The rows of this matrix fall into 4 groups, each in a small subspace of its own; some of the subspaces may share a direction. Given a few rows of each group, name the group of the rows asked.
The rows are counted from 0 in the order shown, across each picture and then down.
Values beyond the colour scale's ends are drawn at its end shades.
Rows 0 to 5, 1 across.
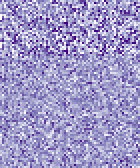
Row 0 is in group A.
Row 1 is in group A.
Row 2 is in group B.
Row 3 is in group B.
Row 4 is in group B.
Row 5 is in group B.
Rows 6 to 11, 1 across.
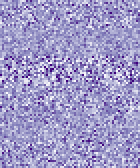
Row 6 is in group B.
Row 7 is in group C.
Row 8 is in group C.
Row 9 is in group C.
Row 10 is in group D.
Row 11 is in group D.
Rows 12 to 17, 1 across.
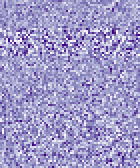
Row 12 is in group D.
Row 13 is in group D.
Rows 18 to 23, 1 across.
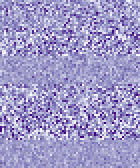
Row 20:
A
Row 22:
A
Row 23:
C
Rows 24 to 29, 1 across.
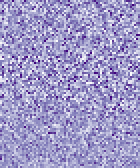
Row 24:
B
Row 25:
A
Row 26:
B
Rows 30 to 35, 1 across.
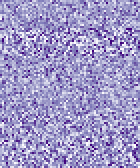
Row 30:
A
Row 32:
C
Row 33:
C
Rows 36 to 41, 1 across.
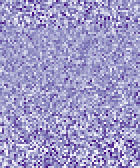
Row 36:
C
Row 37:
D
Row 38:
A
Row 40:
A
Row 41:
D
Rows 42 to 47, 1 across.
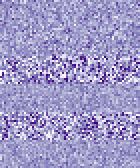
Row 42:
B
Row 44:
A
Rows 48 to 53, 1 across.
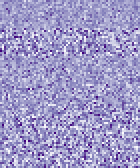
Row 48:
C
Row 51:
D
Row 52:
D
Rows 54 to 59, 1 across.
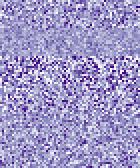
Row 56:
B
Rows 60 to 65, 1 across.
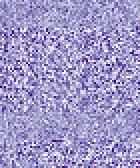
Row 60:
D
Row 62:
D
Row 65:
D
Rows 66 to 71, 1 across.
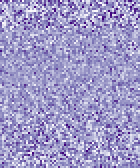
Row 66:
D
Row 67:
C
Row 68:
A
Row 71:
C
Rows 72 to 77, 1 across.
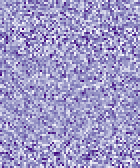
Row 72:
C
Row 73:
B
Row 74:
A
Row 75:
B
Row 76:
D
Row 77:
D
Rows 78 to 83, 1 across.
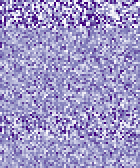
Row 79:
A
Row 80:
B
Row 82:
A
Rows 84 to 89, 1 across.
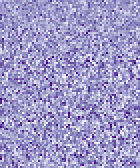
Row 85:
B
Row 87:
A
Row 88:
A
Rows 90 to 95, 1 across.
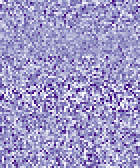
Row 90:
B
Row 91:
B
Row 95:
C
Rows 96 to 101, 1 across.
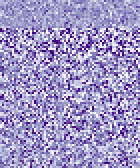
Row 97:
D
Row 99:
A
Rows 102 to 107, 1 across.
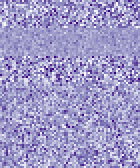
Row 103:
C
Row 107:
D
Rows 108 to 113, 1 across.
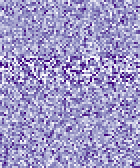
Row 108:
A
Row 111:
B
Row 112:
B
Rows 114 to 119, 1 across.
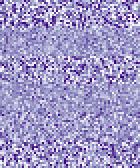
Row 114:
C
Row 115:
B
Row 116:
A
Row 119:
C
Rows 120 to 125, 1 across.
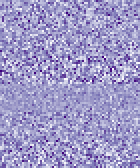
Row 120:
C
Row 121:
C
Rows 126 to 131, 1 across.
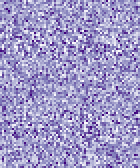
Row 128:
A
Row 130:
C
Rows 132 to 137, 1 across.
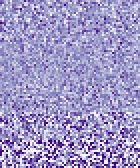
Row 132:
C
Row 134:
B
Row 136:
D
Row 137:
D
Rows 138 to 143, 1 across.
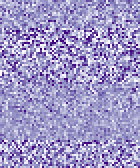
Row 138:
D
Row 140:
A
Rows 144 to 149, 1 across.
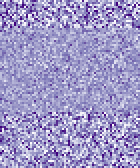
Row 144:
B
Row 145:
B
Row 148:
A
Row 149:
D
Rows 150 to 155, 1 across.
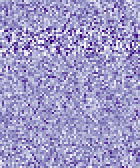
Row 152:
D
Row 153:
C
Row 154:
B
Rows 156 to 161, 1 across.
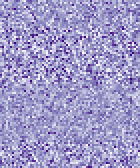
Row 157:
C
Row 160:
D
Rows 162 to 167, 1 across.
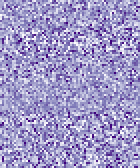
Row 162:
A
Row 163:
D
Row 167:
C
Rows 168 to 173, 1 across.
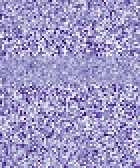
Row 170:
D
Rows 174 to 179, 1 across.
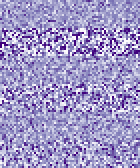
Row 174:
D
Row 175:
A
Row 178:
D
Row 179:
C
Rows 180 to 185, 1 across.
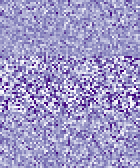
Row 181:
C
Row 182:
B
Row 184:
A
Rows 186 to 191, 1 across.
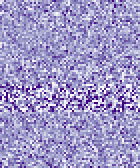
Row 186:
D
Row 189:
D
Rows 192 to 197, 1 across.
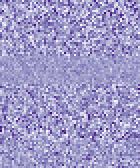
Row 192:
D
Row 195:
B
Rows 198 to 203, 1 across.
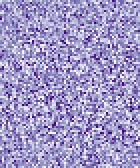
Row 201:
C
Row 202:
D
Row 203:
C
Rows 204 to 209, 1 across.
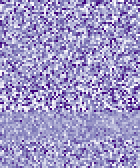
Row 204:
B
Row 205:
A
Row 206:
A
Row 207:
C
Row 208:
C
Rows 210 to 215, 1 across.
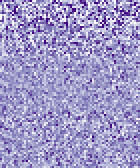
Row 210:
A
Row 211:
D
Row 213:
D
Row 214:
A
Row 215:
C
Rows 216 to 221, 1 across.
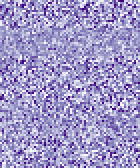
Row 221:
D
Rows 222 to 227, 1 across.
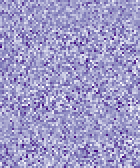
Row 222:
B
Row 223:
A
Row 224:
B
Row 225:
C
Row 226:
B
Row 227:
B
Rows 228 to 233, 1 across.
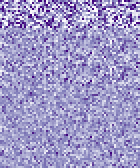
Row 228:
B
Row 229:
A
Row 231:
D
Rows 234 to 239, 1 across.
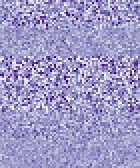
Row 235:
C
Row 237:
C
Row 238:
C
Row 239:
A
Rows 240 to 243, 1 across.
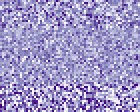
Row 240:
C
